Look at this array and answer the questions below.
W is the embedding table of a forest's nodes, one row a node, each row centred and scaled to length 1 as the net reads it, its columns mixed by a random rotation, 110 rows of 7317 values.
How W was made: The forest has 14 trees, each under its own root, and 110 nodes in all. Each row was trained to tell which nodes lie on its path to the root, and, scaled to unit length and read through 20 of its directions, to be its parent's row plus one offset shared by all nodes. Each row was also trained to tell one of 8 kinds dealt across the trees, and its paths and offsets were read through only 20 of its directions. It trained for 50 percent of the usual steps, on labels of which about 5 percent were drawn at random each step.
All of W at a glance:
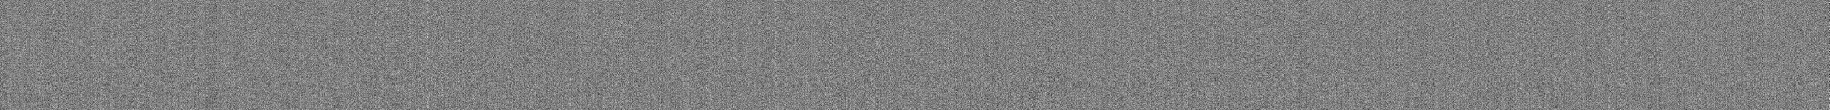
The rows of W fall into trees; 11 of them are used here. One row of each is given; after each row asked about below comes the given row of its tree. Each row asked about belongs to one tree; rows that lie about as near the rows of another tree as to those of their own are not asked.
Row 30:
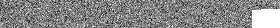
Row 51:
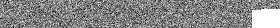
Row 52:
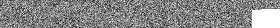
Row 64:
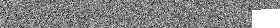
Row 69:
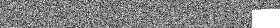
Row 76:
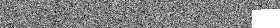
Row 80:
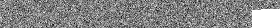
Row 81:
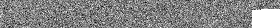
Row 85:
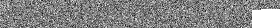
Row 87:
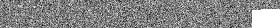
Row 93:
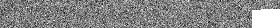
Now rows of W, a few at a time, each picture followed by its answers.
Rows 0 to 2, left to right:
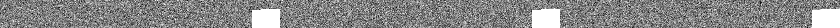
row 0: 64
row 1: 51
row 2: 80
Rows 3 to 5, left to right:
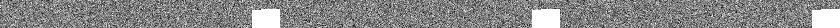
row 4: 52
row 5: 64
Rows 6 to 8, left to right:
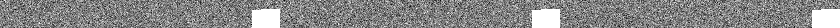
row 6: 80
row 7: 51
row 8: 64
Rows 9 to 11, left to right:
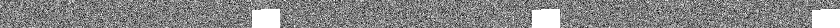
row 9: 51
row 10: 80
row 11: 64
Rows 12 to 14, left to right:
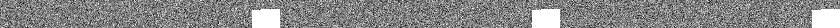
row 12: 64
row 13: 87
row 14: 93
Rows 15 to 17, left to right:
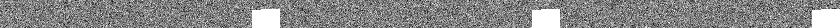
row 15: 51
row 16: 80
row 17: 52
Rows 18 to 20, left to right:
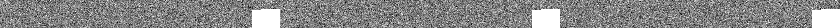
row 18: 80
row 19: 51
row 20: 69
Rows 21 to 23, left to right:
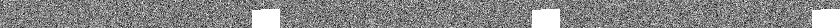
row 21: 30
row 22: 64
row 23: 64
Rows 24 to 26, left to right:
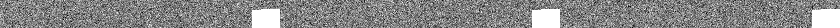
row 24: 81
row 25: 30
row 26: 52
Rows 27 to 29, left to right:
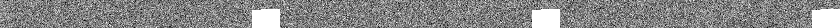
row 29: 93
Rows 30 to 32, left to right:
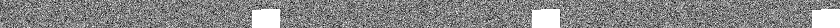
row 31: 76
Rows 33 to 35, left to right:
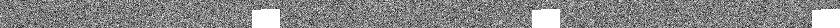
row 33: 64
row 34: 30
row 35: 69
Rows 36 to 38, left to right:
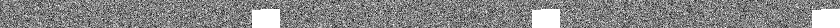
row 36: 30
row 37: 30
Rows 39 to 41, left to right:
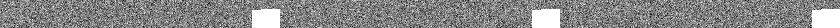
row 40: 81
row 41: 81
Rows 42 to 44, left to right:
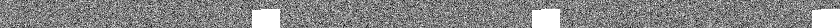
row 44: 81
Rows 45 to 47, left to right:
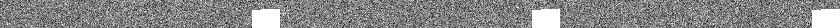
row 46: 51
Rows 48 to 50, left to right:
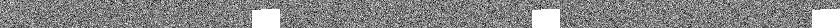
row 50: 30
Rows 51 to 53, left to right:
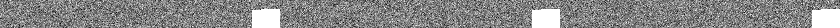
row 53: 76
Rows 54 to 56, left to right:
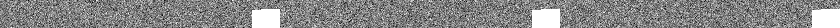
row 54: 69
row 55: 51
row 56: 80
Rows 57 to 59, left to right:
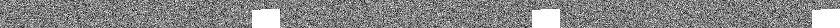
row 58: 30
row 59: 30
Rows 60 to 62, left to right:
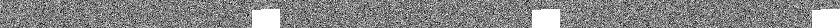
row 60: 51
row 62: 51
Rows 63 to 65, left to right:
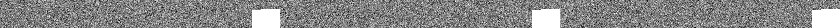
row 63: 64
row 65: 85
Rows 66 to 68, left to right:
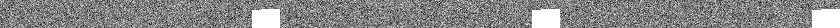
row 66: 93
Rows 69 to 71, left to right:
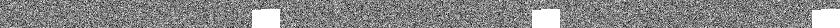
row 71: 51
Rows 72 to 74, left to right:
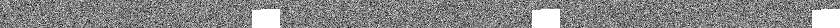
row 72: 80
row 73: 81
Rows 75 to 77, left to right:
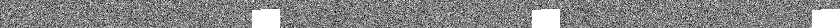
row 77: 80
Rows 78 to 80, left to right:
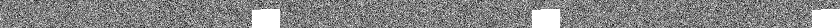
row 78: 52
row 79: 93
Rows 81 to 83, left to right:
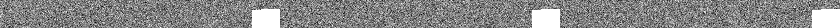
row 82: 93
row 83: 93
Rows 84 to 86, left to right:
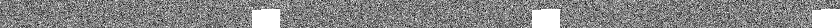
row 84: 93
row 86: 51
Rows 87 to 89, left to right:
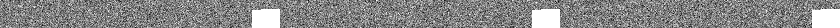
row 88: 69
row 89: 30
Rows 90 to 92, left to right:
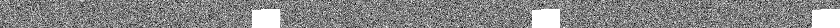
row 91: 85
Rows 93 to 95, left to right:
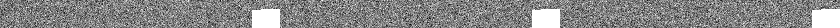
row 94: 80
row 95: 80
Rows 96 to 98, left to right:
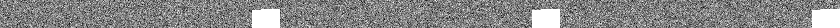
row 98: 80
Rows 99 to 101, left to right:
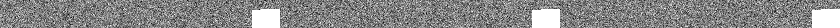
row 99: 64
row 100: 93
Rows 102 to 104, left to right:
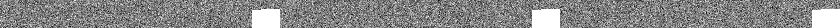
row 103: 52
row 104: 93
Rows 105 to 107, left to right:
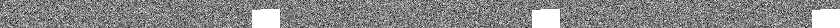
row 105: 30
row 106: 64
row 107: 30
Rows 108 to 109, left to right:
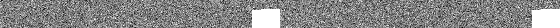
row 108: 85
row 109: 87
